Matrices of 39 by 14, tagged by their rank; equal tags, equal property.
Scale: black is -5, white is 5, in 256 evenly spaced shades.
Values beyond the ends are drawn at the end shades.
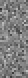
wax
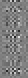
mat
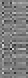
mat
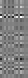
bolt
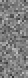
wax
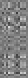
mat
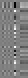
bolt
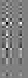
bolt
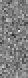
wax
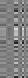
bolt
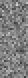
wax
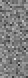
wax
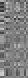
mat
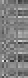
mat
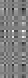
bolt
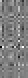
mat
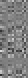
mat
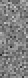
wax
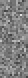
wax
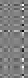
bolt
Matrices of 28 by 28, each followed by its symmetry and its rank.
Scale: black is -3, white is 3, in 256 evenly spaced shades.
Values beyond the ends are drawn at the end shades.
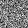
neither, full rank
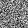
antisymmetric, full rank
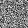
antisymmetric, full rank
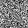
antisymmetric, full rank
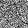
neither, full rank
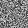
antisymmetric, full rank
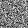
antisymmetric, full rank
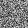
neither, full rank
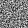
antisymmetric, full rank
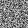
neither, full rank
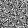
antisymmetric, full rank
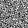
antisymmetric, full rank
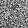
antisymmetric, full rank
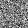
antisymmetric, full rank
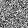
neither, full rank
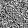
antisymmetric, full rank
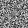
antisymmetric, full rank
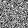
neither, full rank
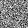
neither, full rank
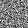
antisymmetric, full rank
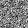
neither, full rank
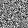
antisymmetric, full rank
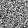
neither, full rank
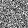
neither, full rank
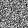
neither, full rank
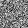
neither, full rank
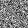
antisymmetric, full rank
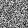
neither, full rank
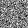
neither, full rank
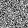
neither, full rank
